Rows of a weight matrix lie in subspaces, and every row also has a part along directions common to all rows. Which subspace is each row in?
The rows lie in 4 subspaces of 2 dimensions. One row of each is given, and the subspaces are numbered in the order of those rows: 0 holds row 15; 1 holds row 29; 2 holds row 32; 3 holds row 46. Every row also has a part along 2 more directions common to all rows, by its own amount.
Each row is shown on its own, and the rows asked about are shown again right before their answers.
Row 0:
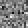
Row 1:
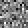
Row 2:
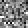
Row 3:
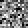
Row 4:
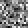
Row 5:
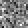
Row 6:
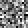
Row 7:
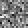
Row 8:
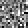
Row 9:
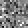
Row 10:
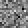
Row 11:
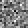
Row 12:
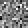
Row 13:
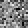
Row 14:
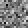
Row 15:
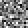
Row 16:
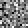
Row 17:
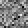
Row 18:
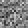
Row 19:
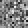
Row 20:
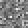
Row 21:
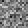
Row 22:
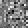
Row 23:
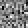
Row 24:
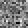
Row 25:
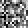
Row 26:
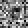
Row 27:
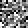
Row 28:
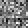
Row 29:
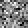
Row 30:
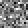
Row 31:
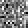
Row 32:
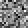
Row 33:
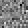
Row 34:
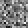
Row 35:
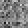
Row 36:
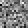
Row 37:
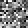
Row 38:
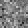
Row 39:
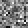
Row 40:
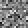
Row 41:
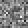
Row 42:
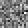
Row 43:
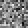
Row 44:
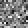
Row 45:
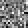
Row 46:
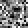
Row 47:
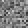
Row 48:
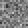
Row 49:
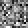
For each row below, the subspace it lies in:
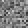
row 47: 3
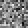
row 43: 1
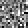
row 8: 0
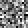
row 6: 1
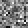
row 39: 3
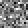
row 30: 1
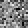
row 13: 1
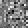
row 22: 3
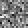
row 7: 1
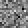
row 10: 2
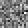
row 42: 0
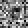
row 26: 3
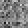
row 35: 3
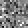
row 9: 1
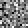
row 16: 1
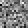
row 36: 2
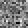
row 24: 3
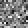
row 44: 2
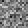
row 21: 2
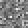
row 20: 1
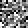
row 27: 2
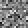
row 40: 2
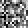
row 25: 2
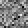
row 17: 2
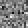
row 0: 0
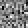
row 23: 0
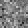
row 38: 1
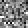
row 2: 0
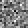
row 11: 2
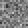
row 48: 1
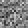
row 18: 2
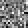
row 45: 0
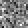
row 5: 1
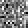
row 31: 0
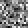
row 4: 3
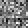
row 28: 3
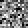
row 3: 1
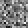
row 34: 3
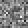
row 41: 3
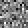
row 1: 0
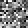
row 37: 2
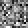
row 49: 3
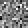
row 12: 0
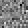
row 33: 0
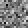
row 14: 2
